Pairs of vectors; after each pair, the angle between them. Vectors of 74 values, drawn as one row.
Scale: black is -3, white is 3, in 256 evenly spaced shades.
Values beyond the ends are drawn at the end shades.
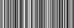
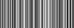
partly aligned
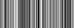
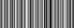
orthogonal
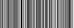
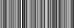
nearly opposite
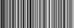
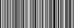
orthogonal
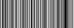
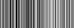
orthogonal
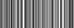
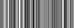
partly aligned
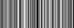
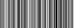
partly opposed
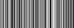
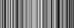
orthogonal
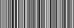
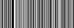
partly aligned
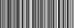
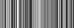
partly opposed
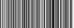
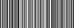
orthogonal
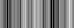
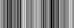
nearly parallel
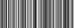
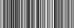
partly opposed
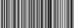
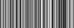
nearly opposite
